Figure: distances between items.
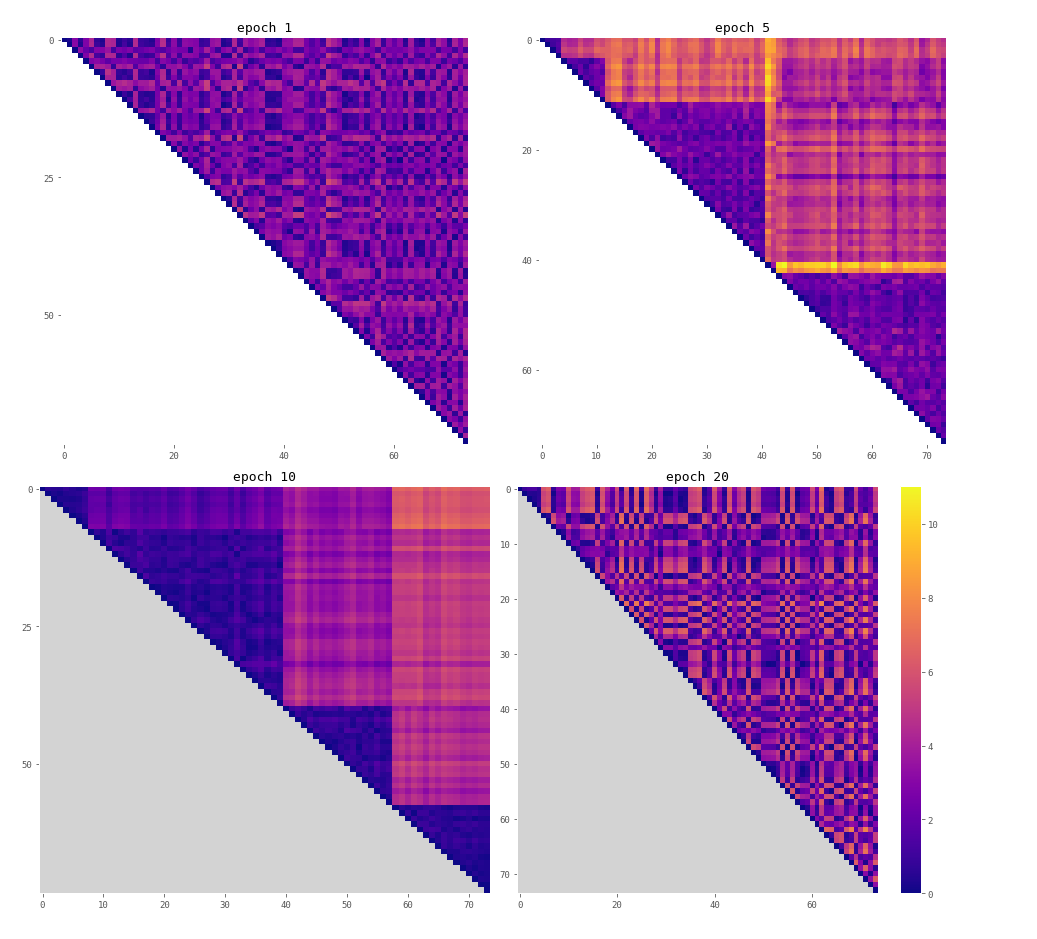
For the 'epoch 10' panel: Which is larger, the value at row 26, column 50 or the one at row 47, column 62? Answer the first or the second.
the second
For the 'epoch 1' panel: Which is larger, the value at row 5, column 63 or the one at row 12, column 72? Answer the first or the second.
the first
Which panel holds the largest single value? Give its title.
epoch 5
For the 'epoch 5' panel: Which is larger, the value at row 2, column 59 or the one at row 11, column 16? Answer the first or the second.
the first
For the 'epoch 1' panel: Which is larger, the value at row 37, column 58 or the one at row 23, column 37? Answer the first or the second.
the second
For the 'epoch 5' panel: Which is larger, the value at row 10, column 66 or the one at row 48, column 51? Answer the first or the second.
the first
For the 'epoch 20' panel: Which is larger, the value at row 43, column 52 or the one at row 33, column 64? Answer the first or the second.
the first
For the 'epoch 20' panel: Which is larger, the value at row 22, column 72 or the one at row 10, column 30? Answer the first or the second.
the second
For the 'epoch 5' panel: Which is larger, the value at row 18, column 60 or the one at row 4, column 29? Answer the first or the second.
the first
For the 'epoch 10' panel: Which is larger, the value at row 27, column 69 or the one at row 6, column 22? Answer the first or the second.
the first
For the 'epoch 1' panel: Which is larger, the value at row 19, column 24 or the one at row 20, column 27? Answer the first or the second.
the first
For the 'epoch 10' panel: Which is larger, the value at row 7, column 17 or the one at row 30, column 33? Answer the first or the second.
the first
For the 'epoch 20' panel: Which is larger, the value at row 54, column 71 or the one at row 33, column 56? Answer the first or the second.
the first
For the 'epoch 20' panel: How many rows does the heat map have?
74
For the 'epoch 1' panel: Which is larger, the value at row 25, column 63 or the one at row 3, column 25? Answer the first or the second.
the first
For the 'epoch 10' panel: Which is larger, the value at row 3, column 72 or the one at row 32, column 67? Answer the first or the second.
the first
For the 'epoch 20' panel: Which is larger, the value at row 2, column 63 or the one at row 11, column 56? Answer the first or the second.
the second
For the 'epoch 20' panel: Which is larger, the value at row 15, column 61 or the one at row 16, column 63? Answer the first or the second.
the first
